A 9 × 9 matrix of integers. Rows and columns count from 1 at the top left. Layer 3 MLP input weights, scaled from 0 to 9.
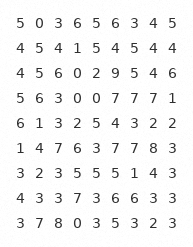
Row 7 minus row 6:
2 -2 -4 -1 2 -2 -6 -4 0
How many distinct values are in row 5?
6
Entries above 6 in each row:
0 0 1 3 0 4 0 1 2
